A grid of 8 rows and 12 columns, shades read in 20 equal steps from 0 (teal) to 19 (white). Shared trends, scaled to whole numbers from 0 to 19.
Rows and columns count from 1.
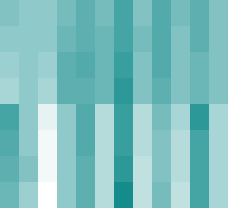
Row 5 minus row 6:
-1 0 -1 0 0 0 0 0 -1 -1 -2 0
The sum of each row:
92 91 92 95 109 115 116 118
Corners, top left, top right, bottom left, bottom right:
9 9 7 12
